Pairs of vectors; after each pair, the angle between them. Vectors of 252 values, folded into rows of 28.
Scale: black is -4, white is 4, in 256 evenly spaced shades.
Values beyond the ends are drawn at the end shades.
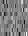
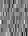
partly opposed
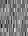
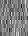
partly aligned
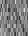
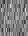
orthogonal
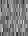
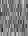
nearly opposite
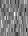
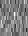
nearly parallel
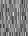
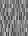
partly opposed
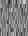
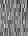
orthogonal
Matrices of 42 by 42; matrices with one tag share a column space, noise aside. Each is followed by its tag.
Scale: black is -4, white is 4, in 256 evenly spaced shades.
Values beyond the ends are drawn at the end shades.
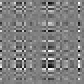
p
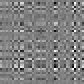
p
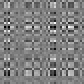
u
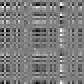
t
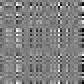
t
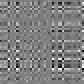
p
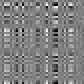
t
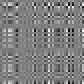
t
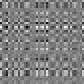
u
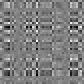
u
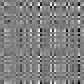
t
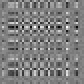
u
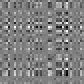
u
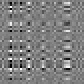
p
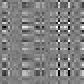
u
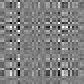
u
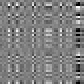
t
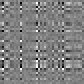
p
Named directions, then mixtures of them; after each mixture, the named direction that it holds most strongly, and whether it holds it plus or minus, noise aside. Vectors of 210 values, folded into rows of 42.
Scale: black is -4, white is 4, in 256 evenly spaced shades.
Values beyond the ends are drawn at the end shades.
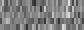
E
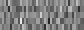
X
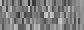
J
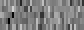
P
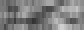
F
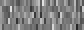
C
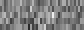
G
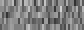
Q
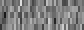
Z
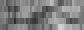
F, plus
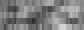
F, plus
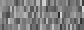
C, plus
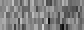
Z, minus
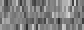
E, plus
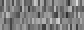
Q, minus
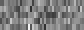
G, minus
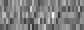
G, plus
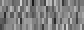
Z, plus
